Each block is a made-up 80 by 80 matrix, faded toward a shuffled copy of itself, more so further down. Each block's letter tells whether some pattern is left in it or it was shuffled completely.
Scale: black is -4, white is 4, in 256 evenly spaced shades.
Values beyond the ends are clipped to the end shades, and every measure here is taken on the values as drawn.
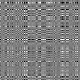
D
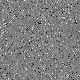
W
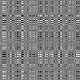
D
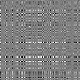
D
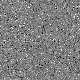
W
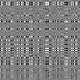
D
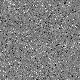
W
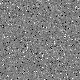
W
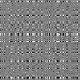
D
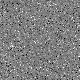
W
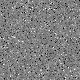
W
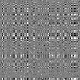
D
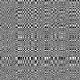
D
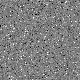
W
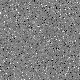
W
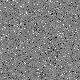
W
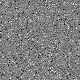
W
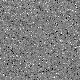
W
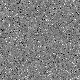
W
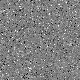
W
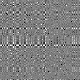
D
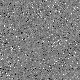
W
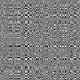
D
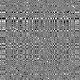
D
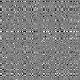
D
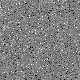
W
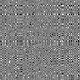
D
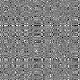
D
